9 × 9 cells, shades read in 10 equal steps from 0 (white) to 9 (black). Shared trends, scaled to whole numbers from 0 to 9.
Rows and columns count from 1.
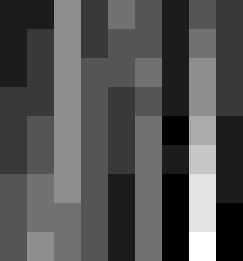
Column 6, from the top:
6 6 5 6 5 5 5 5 5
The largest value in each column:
8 8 5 7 8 6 9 6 9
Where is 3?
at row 5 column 8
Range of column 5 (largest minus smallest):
3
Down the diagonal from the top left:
8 7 4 6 7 5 9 1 9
